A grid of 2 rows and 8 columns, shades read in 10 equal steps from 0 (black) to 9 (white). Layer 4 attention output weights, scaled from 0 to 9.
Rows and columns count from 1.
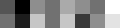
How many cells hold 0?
1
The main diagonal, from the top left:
3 1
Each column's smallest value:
3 0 5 4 6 2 4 8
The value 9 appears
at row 1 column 8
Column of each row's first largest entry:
8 8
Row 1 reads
3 0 5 4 6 5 4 9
